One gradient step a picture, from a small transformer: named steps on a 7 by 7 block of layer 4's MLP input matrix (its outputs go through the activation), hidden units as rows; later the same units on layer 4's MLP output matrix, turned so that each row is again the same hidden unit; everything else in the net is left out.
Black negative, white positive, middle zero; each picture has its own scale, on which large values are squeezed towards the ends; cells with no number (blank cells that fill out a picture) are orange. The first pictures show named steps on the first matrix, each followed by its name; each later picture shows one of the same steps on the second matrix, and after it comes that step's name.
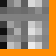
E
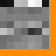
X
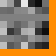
E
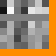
X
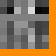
X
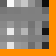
E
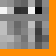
X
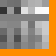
X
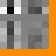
X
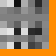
E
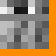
X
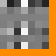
E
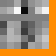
X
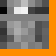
X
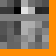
X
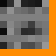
E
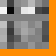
X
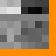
X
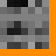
E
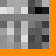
X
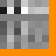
X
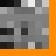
E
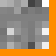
E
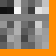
X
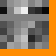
X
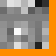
E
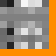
E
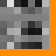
E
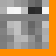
X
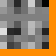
E
